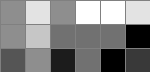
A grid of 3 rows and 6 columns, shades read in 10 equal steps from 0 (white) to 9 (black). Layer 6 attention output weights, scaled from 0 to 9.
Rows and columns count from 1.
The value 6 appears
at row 3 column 1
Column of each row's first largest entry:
1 6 5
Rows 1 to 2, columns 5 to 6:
0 1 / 5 9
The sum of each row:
10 30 39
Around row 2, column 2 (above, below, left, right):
1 4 4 5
